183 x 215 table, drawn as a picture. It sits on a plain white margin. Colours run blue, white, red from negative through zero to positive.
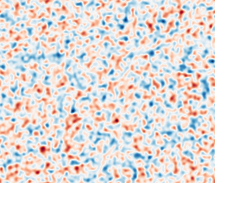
Histogram: bell-shaped. Lone odd cells: none. Average level on the scale: 50%. Mirror symmetry: none. Slope: none. Seam: none. Stripes: none. Grain: blotchy.
